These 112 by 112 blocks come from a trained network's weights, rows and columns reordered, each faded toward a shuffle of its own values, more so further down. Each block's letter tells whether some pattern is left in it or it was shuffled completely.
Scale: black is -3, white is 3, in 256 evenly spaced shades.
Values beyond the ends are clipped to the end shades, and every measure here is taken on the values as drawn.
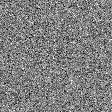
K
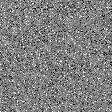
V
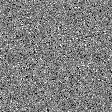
K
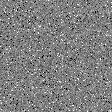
K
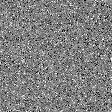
V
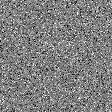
K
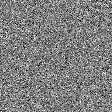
K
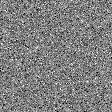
K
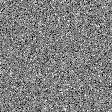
K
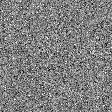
V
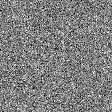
V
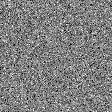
K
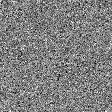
K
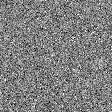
K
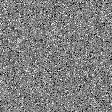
V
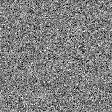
V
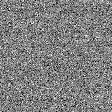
V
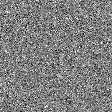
V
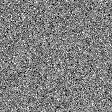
K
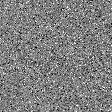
V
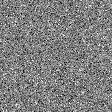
K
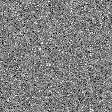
V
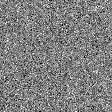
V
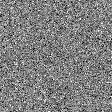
K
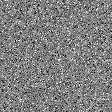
V
